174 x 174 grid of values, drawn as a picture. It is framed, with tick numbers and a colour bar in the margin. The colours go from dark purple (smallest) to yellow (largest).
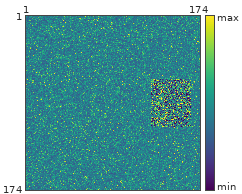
Roughest part: middle right. Grain: fine. Stripes: none. Slope: none. Mirror symmetry: none. Odd patch: rougher, in the middle right.
